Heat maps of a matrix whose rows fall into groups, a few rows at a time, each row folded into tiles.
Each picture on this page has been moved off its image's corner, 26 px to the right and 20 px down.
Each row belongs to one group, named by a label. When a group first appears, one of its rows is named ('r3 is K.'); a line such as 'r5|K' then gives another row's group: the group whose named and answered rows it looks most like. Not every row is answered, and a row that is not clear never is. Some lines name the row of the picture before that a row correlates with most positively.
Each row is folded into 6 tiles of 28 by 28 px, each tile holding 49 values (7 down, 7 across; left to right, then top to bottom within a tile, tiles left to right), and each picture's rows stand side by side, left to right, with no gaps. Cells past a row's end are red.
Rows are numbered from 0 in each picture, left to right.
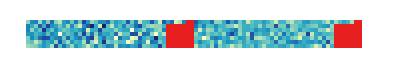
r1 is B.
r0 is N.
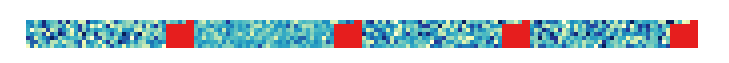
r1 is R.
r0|B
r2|N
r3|N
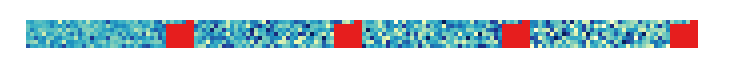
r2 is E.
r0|E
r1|N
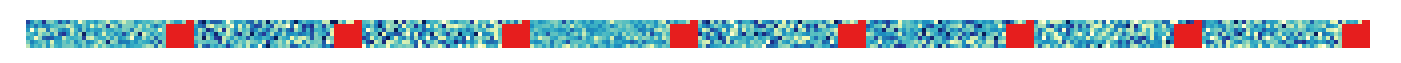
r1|N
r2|B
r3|B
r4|N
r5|N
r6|R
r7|B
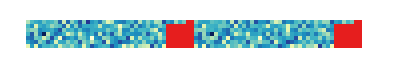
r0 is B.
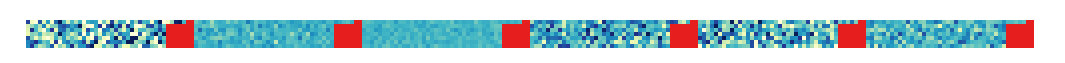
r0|R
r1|E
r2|B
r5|B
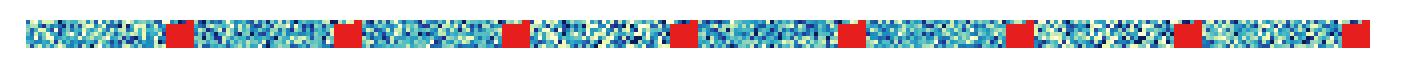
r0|R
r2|N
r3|R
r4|N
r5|N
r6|R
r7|R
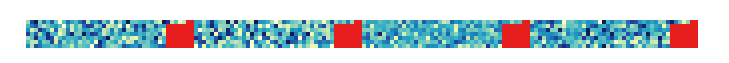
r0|N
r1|B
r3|N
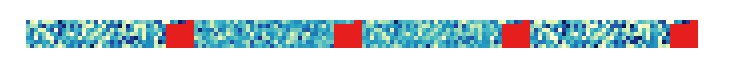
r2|R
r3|R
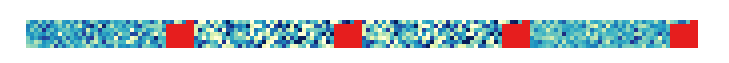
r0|N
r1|R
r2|R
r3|R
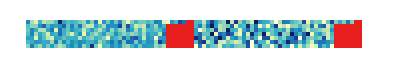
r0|R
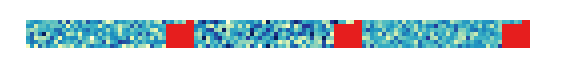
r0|B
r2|E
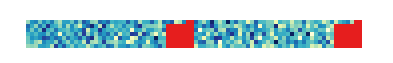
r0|N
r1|B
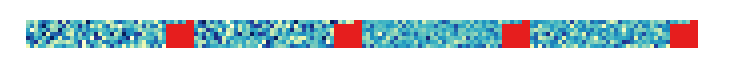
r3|B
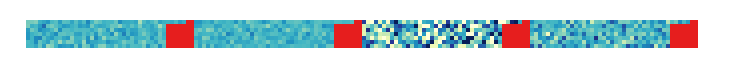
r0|B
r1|B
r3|E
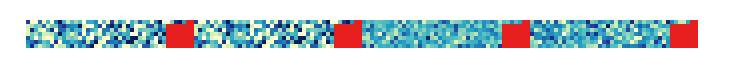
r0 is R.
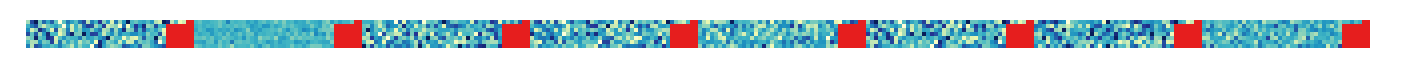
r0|N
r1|B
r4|R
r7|E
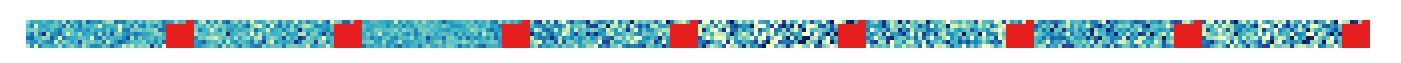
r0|B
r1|R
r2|E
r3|N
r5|B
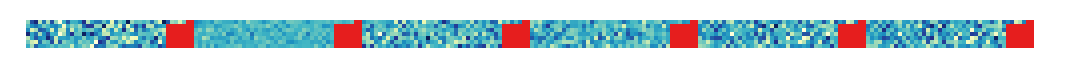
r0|N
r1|B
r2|E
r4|N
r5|N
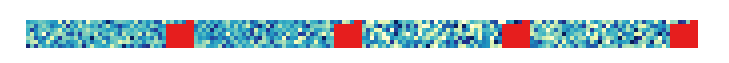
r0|E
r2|R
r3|R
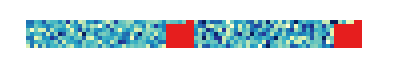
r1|N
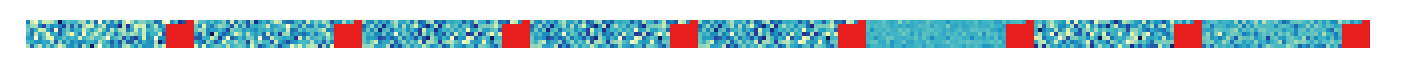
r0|R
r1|B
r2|N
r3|N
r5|E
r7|E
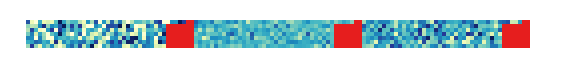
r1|B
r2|N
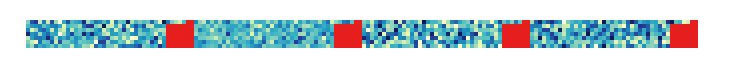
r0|N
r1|R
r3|N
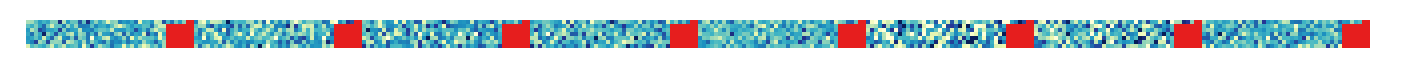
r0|B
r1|R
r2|E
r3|E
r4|R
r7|B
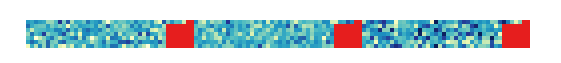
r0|B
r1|R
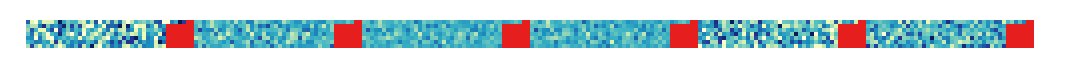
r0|R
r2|E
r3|E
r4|B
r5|E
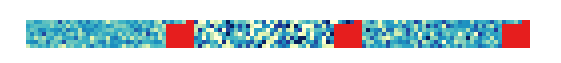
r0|B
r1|R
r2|E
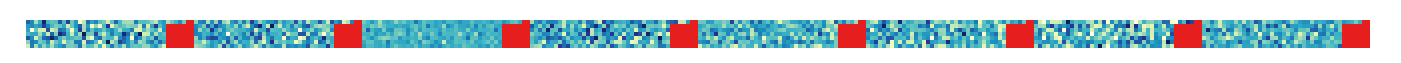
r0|B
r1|N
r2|E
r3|N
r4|B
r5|B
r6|R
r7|E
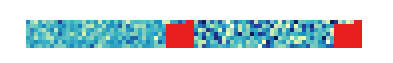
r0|R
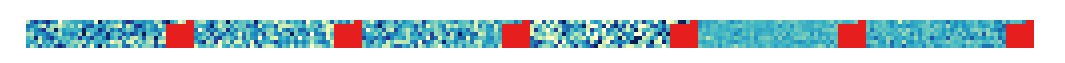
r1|B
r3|R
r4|B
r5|E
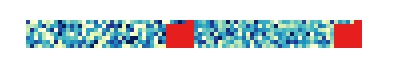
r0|R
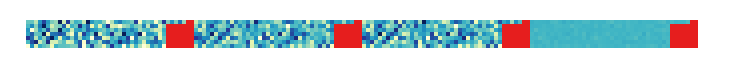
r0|B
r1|B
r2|B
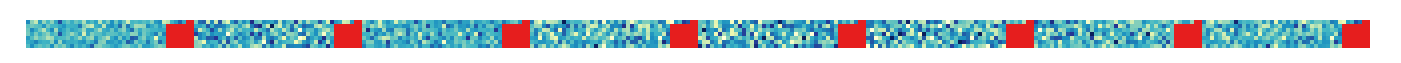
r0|R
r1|N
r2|E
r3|R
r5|B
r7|R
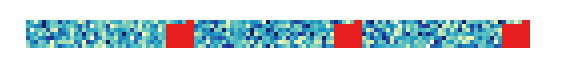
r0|B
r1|N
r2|N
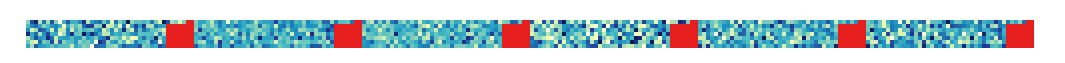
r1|E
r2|R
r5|E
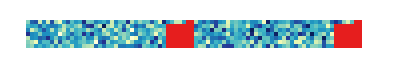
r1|N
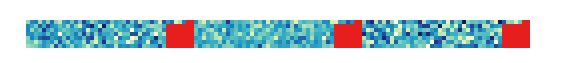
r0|N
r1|R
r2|N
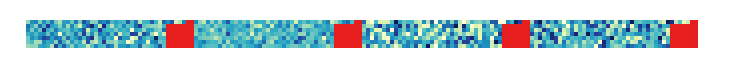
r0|N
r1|R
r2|R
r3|N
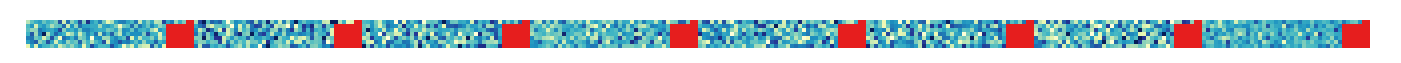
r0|B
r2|E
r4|N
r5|E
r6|R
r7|E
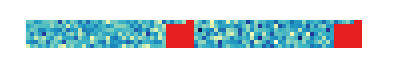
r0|B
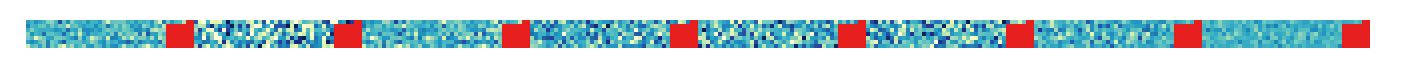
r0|B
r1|R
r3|N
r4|E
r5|N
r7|E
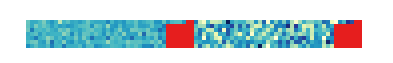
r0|E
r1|R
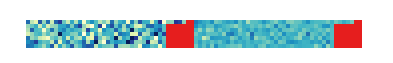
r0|R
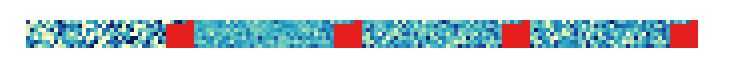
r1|E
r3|E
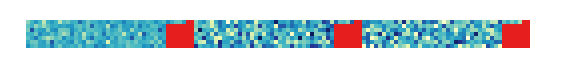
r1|E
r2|B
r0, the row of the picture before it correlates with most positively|3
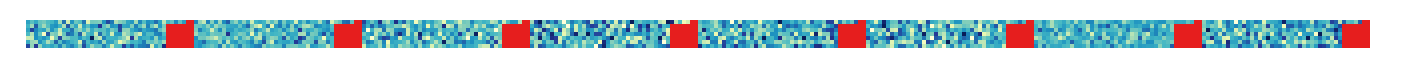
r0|E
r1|R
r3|N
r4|E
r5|B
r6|E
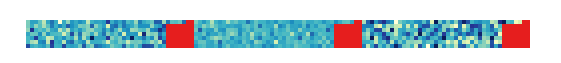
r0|E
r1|E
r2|N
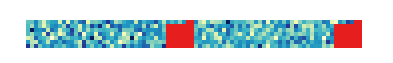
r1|R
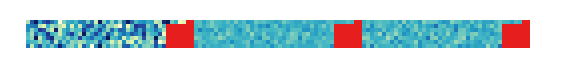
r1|E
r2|E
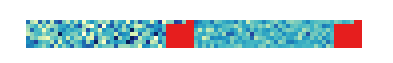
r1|B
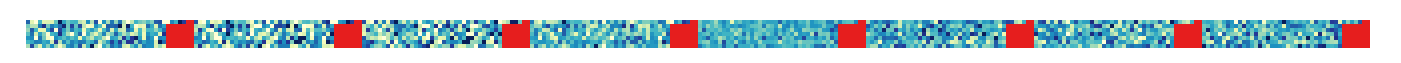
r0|R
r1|R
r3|R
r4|E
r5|N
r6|N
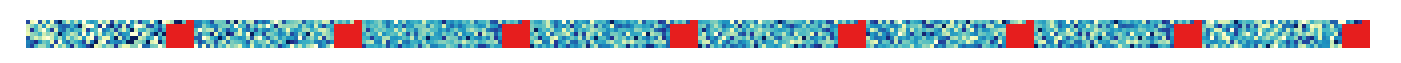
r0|R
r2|E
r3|E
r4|E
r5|N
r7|R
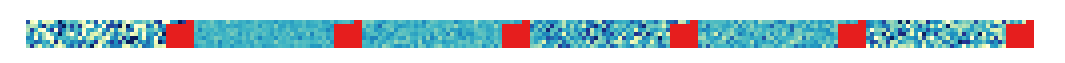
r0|R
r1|E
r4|E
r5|B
